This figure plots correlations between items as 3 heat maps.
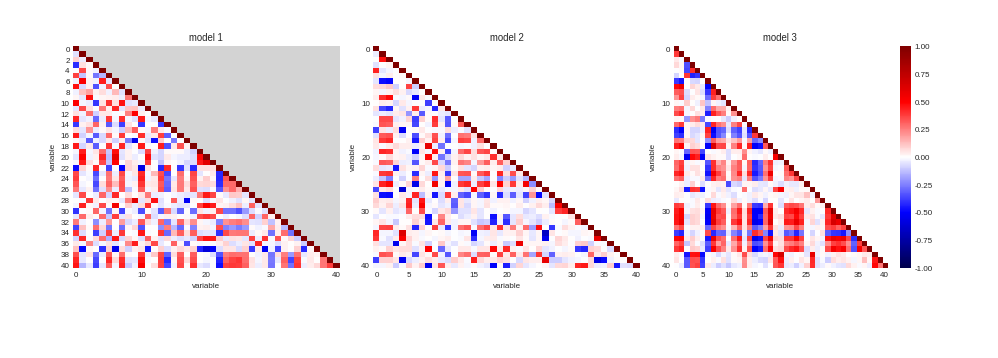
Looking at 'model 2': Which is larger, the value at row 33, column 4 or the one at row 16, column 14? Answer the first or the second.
the second
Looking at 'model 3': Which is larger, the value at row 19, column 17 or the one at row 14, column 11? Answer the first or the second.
the second
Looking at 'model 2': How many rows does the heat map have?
41
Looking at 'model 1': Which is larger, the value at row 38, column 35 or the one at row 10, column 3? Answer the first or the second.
the first
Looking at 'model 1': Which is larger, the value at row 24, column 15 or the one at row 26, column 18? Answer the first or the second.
the second
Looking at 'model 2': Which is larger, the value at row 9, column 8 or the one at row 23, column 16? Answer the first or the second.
the second
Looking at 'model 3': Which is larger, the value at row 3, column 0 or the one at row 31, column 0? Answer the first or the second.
the second
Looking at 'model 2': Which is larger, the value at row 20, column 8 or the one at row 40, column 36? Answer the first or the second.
the first
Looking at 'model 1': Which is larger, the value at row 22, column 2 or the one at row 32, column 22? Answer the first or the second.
the first
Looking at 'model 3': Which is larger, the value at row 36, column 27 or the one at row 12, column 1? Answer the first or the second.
the second
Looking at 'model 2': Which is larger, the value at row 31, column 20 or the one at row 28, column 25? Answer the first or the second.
the second
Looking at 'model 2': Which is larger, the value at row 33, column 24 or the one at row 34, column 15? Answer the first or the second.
the first
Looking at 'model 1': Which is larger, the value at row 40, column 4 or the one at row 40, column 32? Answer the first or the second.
the second
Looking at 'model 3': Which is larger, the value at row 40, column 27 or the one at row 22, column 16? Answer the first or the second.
the first
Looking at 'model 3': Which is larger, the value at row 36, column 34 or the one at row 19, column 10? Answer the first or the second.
the second
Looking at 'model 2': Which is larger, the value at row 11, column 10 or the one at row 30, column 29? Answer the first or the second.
the second
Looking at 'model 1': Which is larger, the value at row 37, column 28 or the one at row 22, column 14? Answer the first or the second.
the second
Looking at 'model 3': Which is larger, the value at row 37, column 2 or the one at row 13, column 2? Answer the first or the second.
the first
